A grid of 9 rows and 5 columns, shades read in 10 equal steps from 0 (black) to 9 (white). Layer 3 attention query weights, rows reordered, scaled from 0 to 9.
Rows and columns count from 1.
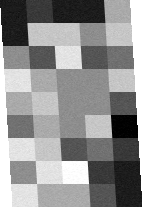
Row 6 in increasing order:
0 4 5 6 7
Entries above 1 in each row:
2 4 5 5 5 4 5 4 4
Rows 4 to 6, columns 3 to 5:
5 5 7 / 5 5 3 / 5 7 0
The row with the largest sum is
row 4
